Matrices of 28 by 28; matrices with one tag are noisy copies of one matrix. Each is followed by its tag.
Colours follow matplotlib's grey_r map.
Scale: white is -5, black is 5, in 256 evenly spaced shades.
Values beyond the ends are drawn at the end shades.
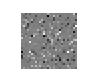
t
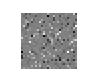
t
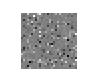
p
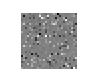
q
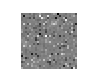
q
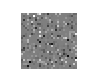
p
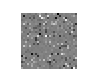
q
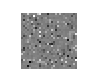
p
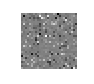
q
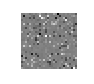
q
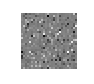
t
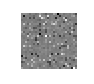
q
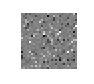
t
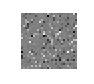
t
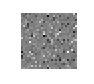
t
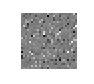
t
